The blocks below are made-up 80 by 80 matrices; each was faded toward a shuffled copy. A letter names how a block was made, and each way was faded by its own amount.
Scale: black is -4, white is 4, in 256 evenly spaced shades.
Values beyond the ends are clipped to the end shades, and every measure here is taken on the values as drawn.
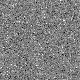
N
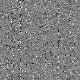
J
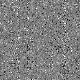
J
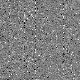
J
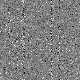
J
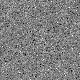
N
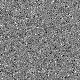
N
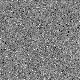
N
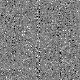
J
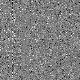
J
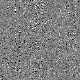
J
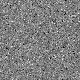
N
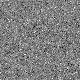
N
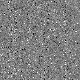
J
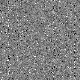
J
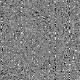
J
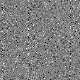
J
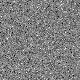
N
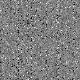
J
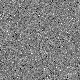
N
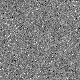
N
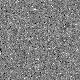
N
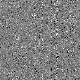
J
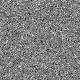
N
